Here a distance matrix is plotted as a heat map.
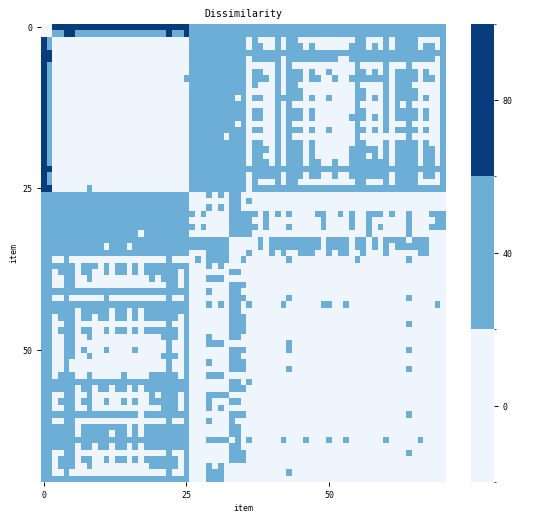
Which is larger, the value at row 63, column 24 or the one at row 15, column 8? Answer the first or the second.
the first
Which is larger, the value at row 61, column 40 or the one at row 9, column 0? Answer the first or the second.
the second
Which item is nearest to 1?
0
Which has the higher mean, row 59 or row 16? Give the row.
16
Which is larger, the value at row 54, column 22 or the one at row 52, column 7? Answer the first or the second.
the first
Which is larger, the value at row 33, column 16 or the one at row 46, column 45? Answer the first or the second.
the first
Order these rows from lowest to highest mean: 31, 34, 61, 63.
61, 63, 31, 34
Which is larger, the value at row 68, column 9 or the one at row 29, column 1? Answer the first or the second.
the second
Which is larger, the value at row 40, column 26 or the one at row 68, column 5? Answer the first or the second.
the second
